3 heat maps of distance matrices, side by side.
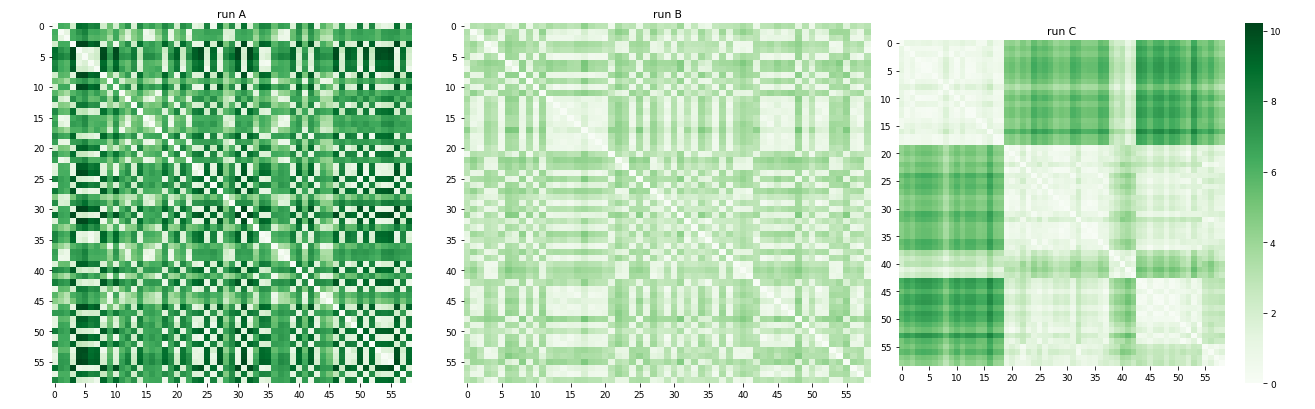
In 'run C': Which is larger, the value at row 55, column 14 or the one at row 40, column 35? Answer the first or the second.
the first
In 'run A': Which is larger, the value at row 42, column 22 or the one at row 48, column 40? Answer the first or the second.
the second
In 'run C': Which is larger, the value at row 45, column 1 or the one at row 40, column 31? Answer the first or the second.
the first
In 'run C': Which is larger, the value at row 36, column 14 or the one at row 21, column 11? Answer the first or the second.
the first
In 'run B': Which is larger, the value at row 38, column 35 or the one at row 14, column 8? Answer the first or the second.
the first
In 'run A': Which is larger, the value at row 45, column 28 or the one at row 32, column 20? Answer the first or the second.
the first
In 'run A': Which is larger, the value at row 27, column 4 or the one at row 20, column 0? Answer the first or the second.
the second
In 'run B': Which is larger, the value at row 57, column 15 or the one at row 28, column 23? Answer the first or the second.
the second
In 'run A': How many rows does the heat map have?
59
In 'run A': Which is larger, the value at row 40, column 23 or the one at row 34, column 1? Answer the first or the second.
the first
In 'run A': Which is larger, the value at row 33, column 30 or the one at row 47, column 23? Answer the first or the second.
the second
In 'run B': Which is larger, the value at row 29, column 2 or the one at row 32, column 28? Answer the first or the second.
the second
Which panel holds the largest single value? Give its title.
run A
